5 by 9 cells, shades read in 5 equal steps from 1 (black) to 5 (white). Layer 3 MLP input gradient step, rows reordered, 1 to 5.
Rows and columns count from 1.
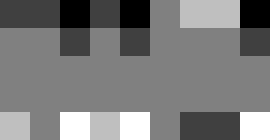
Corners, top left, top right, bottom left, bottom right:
2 1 4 5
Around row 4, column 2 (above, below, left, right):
3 3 3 3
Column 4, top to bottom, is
2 3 3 3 4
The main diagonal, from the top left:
2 3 3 3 5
